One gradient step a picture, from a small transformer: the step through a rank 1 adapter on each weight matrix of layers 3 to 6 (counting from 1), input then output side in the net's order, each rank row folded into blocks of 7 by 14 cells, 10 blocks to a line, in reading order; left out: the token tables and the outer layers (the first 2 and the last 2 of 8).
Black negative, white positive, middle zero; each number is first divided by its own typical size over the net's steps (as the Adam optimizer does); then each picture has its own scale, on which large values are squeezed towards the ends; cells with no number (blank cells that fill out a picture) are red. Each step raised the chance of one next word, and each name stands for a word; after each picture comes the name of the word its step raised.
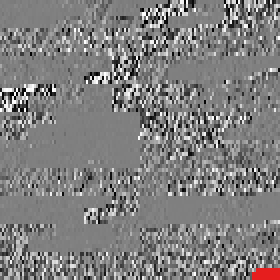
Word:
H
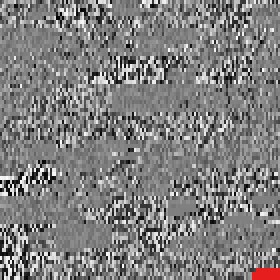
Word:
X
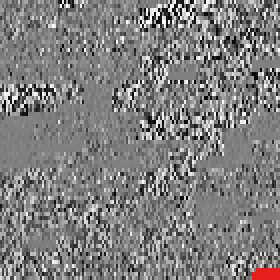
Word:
H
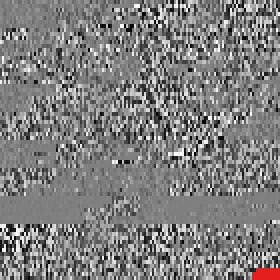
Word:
X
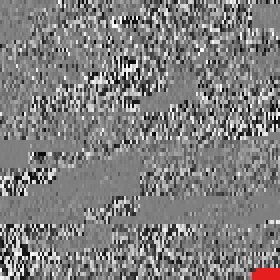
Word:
X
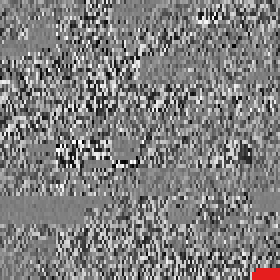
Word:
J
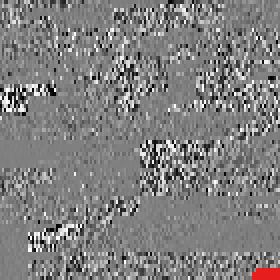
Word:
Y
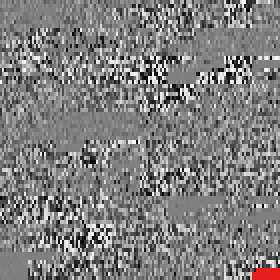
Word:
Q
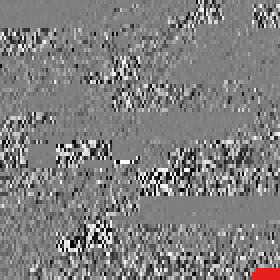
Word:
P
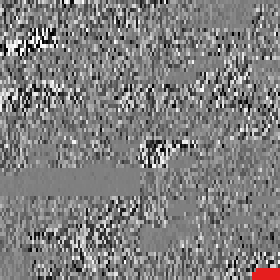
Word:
Y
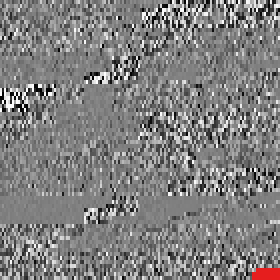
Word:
H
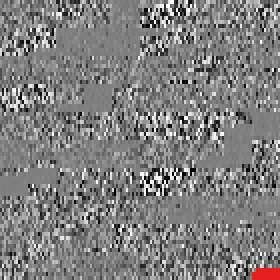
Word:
H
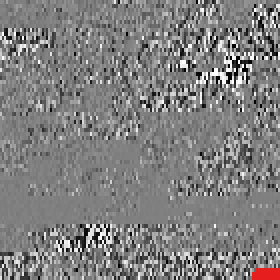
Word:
P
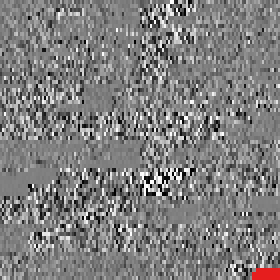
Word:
H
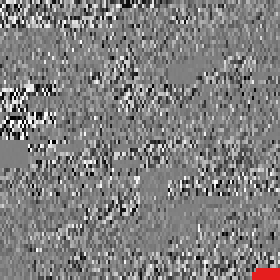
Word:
Y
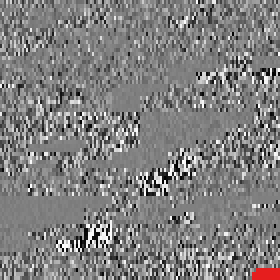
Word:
P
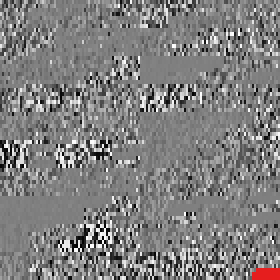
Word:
P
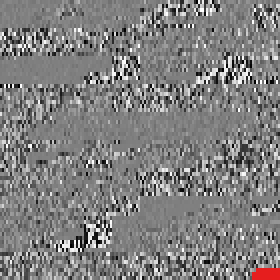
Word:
P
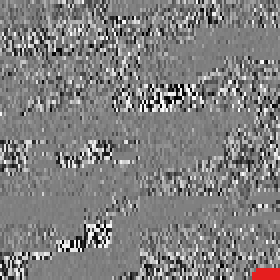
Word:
P
